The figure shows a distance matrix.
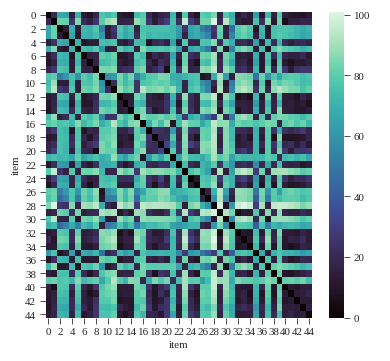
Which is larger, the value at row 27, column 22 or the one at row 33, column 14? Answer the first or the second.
the first
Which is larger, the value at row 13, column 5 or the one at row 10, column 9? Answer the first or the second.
the first
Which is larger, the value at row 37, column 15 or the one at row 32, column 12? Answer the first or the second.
the first
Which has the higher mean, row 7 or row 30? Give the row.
30
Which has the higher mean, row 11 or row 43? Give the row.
11
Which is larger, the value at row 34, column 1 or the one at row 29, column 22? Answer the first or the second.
the second
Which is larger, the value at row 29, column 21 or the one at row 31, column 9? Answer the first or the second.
the first
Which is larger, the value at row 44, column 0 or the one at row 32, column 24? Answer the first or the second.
the second
